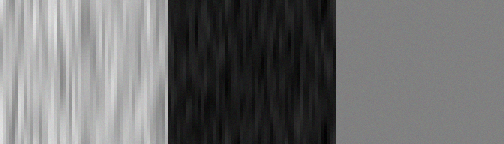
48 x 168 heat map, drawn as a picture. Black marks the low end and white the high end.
The table splits into one row of 3 panels. Panel 1,1: high, streaked downward. Panel 1,2: very low, streaked downward, faint in contrast. Panel 1,3: middling, flat.
